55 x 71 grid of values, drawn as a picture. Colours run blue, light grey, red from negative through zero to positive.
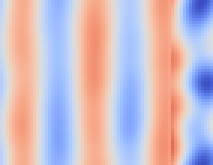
Stripes: upright, repeating 3 times. Seam: vertical, 80% of the way across, the left part calmer. Lone odd cells: none.
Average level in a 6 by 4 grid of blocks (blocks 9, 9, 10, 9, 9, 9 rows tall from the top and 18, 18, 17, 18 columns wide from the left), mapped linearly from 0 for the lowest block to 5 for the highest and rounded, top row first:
4 4 3 0 / 5 5 2 4 / 4 5 2 3 / 4 4 1 3 / 5 3 1 4 / 4 3 2 2
